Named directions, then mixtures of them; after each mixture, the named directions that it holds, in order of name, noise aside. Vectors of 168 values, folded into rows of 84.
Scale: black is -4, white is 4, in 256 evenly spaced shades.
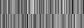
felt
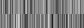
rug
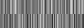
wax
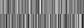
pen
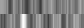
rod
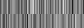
felt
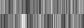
rod, wax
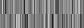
felt, rug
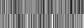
rug, wax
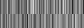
felt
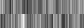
rod, rug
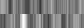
rod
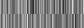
felt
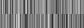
rug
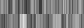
felt, rod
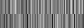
felt, wax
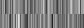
rug, wax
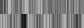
pen, rod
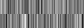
pen, rod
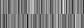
felt, pen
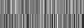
pen, wax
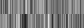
rod, rug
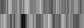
rod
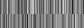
felt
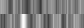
rod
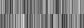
rod, rug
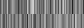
felt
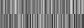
wax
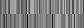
felt, wax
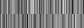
felt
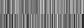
pen, wax
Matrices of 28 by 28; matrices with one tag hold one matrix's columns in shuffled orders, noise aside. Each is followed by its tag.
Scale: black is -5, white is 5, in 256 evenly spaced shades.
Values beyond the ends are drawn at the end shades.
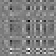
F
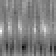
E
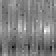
E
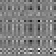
F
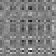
F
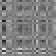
F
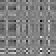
F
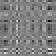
F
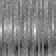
E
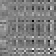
F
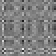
F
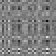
F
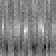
E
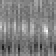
E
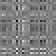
F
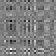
F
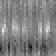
E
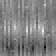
E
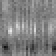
E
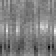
E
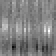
E
